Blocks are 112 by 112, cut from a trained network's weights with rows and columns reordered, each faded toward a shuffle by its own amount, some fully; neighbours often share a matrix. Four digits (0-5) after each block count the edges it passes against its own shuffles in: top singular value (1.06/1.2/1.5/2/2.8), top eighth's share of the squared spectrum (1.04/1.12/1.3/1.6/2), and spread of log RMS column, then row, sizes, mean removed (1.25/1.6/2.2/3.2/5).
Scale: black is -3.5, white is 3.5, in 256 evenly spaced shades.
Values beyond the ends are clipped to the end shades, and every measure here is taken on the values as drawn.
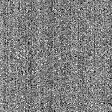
3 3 0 2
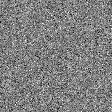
0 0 0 0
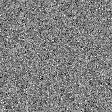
0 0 0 0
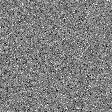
0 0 0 0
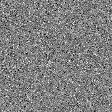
0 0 0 0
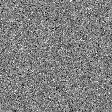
0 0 0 0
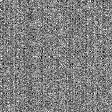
3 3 1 2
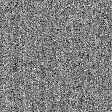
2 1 0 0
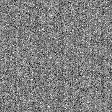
1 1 0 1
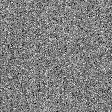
1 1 0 0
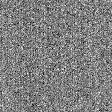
2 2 0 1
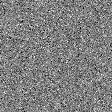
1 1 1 0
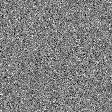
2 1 0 0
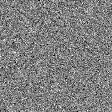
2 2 0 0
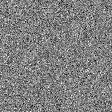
2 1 0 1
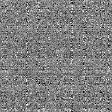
3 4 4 2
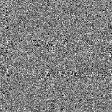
3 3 2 2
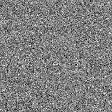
2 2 1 1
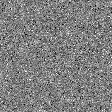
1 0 0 0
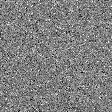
1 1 0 0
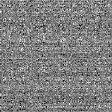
3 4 3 2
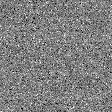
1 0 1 0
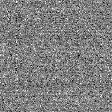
2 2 2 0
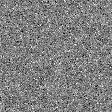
1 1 0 0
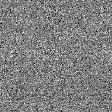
2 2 2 0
